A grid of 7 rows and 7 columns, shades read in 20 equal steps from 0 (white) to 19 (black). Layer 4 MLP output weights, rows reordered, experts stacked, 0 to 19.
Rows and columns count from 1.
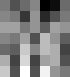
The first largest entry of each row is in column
5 5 5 4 7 2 2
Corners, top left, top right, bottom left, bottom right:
10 11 4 10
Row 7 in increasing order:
0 1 4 8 10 13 13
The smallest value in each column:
4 7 0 8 1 6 8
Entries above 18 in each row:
1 0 0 0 0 0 0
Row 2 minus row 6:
3 -4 12 -6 9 7 -3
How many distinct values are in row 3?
4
